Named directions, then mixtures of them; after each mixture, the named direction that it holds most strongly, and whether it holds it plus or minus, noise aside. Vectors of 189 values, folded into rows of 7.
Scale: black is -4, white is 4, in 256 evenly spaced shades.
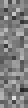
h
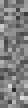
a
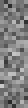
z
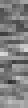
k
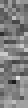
k, plus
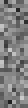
a, plus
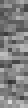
k, plus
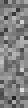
h, minus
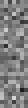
h, plus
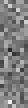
z, minus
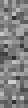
h, plus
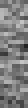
k, minus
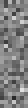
h, minus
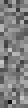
a, plus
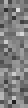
h, plus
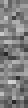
k, minus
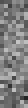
z, plus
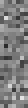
a, plus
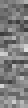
k, plus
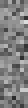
h, minus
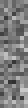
h, minus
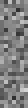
h, minus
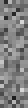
h, minus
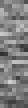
k, minus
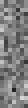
a, plus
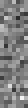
a, plus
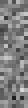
h, minus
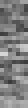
k, plus
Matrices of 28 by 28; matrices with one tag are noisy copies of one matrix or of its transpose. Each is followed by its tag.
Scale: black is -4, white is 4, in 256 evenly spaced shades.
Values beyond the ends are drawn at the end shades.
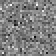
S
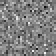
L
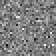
L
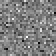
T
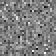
L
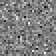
L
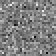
S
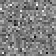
S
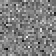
T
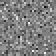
L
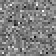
S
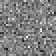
T
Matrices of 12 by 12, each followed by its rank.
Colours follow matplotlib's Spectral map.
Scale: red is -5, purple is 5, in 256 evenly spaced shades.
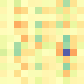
two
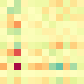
two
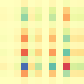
one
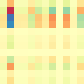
one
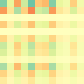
one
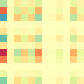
one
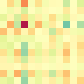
two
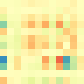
two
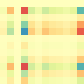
one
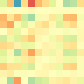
two
